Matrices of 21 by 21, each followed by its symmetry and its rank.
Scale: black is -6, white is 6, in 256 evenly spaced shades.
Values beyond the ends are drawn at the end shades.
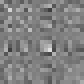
symmetric, rank three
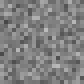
neither, full rank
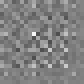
symmetric, rank three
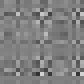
neither, rank two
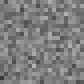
neither, full rank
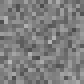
neither, full rank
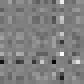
antisymmetric, rank two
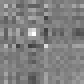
symmetric, rank three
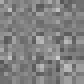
symmetric, rank three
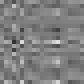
neither, rank two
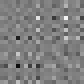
antisymmetric, rank two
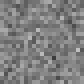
neither, full rank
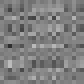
neither, rank two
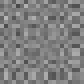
antisymmetric, rank two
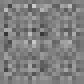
antisymmetric, rank two
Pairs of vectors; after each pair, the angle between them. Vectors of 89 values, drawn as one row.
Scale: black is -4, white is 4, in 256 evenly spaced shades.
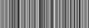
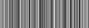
nearly parallel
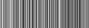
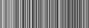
nearly parallel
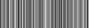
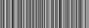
partly aligned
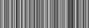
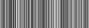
partly opposed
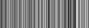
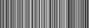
orthogonal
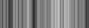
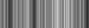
nearly parallel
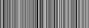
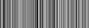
nearly parallel
